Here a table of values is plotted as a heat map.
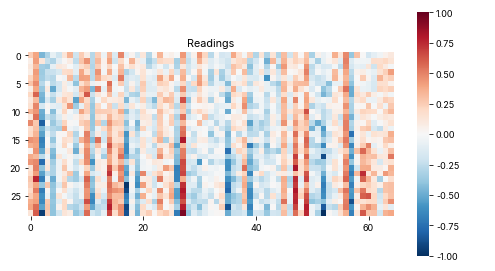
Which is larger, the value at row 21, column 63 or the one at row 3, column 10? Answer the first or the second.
the first
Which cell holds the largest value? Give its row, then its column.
28, 27
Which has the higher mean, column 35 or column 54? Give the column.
54
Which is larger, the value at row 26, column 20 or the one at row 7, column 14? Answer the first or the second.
the second
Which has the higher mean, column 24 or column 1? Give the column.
1
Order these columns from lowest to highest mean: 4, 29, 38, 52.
52, 4, 29, 38
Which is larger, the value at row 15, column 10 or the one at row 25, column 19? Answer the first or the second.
the first
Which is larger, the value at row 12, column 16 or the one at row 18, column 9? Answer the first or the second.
the first
